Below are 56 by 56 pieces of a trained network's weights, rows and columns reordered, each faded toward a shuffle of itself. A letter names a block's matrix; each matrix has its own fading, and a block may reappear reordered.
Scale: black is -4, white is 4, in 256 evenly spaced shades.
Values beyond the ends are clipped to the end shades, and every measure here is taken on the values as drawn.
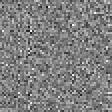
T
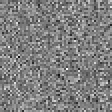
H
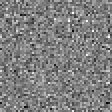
T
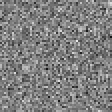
H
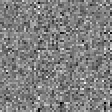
T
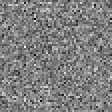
T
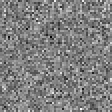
H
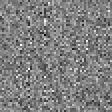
T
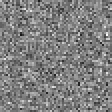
H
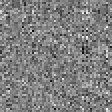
T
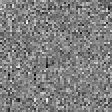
T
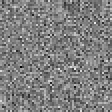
H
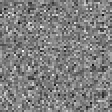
H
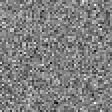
H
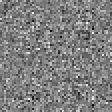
T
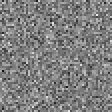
H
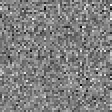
T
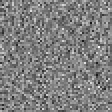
H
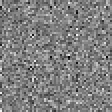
T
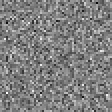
H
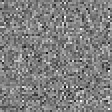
T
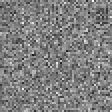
H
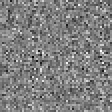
T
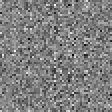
T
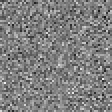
H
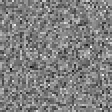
H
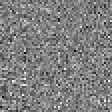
T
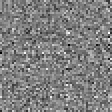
T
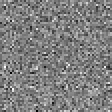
T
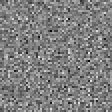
T
